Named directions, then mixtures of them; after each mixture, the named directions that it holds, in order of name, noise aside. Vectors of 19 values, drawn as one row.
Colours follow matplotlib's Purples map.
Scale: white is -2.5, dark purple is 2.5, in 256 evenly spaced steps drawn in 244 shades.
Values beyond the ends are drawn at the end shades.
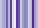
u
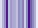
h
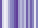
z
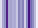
h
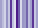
u, z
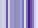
h, z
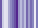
z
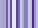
u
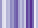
h, z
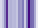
h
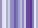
h, z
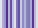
h, u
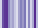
z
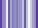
h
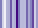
u, z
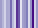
u, z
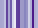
u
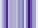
h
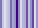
u, z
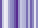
z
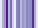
h, u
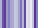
h, z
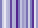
u, z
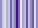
u, z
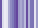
z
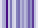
h, u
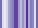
z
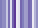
u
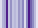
h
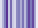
h, u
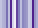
u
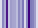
h
